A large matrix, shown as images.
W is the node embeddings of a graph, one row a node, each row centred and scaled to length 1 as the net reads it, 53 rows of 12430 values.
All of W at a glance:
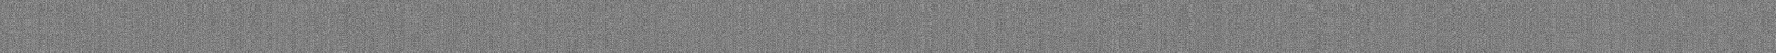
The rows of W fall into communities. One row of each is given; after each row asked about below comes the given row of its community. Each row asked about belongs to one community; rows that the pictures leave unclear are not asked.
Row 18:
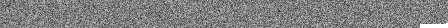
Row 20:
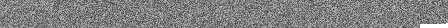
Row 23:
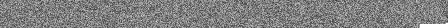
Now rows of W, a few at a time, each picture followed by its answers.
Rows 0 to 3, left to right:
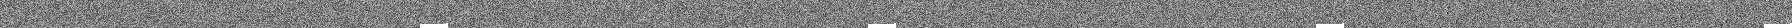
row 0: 18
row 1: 18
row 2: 20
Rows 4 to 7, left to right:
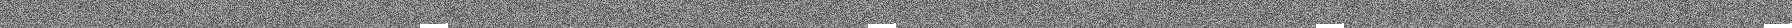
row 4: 23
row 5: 23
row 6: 23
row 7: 18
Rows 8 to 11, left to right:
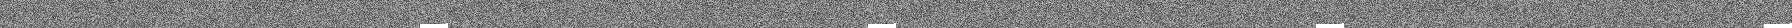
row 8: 23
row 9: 23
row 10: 23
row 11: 23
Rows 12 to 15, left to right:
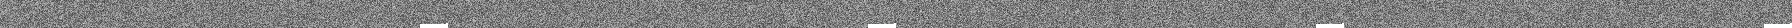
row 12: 20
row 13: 23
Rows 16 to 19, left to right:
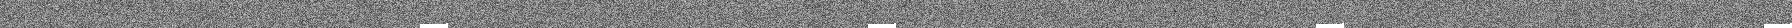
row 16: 23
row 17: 20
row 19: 20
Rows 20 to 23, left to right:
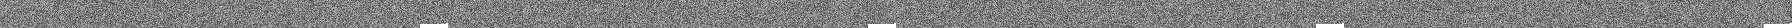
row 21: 20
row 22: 20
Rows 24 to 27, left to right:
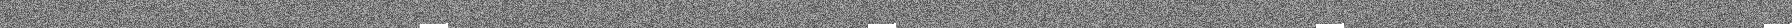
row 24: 23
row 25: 20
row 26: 23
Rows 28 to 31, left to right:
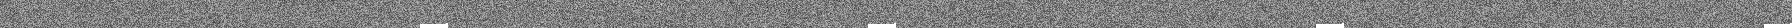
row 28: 23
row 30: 20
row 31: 20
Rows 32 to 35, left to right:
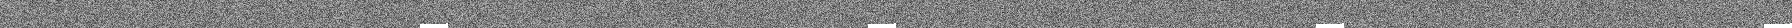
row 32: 20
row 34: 18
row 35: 23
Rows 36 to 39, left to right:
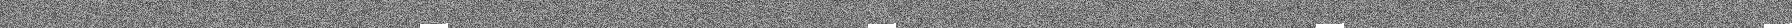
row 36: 18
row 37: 23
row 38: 18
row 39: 23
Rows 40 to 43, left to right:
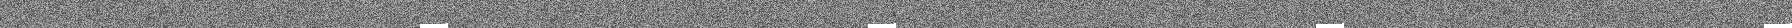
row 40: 18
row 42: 20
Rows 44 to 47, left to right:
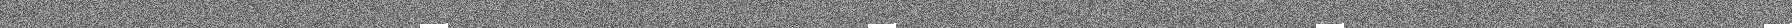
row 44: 23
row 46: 18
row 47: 23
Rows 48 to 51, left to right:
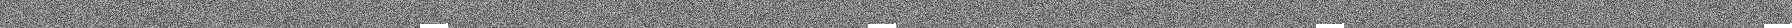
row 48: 18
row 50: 20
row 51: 20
